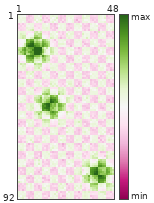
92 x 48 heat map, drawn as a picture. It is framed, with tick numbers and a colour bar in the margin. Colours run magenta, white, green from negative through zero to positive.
Odd rows or columns: none. Bumps: three. Lone odd cells: none. Slope: none.
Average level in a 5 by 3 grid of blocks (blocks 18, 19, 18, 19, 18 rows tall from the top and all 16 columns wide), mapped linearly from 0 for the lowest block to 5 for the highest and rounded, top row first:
4 0 0
3 0 0
3 3 0
0 0 1
0 0 5
